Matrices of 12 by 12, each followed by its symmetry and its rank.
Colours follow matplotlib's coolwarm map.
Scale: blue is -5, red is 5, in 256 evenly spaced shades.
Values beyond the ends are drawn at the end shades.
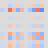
neither, rank one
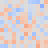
neither, full rank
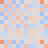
symmetric, rank two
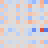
neither, rank two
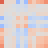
symmetric, rank two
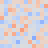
neither, full rank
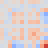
symmetric, rank two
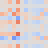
neither, rank two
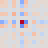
symmetric, rank two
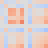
symmetric, rank two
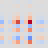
neither, rank one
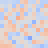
neither, full rank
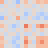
symmetric, rank two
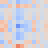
neither, rank two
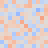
neither, full rank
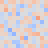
neither, full rank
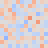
neither, full rank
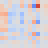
neither, rank two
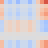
neither, rank one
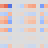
neither, rank one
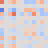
neither, rank two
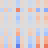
neither, rank one
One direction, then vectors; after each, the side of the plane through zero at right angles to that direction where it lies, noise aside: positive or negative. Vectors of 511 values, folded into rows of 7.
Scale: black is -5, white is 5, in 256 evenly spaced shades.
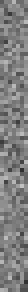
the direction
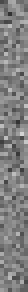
positive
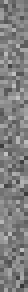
positive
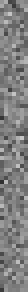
negative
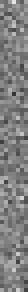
positive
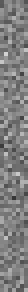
positive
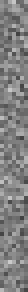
positive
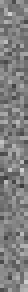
negative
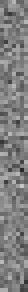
positive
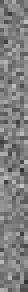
positive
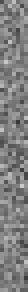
positive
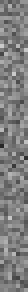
positive
